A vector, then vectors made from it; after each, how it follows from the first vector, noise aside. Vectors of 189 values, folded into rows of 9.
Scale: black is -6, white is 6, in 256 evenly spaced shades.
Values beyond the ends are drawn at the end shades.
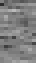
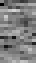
scaled up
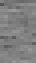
shrunk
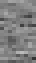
reversed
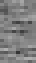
wrapped around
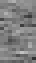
reversed
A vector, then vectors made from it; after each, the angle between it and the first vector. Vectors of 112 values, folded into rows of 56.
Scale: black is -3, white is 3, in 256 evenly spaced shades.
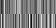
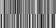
nearly opposite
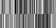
orthogonal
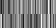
partly aligned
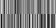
nearly opposite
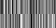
partly aligned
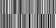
partly opposed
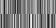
nearly opposite
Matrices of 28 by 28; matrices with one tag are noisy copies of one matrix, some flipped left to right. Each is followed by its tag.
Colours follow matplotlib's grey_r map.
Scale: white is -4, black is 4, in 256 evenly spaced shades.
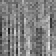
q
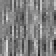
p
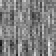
p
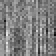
q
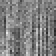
q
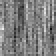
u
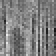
q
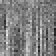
q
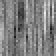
u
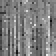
q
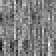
p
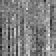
q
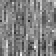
p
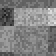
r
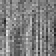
q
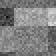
r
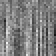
q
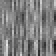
p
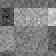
r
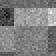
r
